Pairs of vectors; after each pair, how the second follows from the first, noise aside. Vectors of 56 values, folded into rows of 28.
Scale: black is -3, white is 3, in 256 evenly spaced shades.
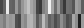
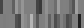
partly zeroed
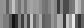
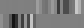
partly zeroed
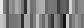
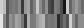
wrapped around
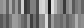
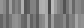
shrunk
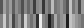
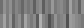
shrunk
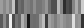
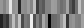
wrapped around
